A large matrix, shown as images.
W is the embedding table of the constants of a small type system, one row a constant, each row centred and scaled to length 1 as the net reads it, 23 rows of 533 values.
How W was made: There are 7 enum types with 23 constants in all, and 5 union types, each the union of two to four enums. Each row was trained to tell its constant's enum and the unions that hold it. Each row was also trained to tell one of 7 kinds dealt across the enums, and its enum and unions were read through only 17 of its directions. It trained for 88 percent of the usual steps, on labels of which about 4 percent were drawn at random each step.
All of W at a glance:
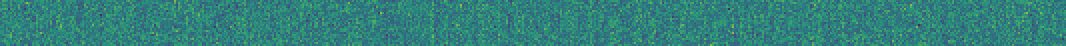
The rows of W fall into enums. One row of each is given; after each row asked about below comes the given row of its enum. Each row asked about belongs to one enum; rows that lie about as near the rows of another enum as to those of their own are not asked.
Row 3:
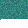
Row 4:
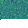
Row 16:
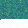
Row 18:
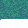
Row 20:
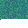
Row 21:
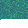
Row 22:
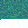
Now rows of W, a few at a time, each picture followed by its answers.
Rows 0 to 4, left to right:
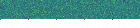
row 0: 21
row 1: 16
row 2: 20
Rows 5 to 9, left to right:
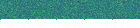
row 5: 22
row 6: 3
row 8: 21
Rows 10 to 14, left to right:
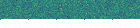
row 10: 21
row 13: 4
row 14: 22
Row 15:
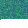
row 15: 22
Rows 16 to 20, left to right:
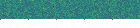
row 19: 16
